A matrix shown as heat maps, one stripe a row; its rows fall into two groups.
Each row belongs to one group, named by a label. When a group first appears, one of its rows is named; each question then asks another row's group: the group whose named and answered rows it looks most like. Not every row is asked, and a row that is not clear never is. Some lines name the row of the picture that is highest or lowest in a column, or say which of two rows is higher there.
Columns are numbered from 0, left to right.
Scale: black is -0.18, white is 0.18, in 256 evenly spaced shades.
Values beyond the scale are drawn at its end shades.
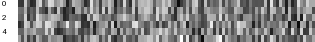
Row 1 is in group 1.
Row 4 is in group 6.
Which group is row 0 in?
1
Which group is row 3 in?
6
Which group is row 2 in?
1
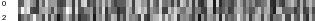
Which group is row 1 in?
6
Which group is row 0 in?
6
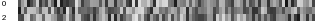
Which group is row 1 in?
6
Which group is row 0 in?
1
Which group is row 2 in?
6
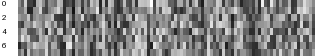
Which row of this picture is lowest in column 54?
1
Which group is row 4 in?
1
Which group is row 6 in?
6
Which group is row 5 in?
6
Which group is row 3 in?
6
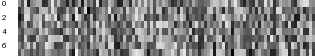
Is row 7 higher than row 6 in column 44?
Yes
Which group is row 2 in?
6
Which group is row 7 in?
6
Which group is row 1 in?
6
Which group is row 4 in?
6
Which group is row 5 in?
1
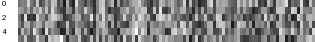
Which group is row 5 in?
1
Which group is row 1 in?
6
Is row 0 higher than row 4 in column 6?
Yes
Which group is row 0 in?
6
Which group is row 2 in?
1
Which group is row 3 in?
6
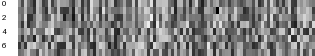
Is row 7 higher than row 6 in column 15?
Yes
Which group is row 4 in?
6
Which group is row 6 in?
6
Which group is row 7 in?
6
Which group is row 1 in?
1
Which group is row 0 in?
1
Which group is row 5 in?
1
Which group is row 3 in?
1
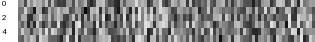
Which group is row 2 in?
1
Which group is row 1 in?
1
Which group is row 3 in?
1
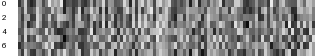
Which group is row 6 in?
6
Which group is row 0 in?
1
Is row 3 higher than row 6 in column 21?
Yes
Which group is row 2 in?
1
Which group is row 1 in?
1
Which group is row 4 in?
6
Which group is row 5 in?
1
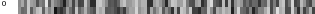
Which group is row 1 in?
6
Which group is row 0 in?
6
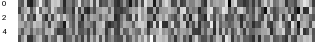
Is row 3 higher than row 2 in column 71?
Yes
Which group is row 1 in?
6
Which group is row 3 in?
6
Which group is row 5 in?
1
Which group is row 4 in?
6
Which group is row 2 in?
1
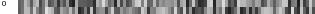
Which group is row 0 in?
6
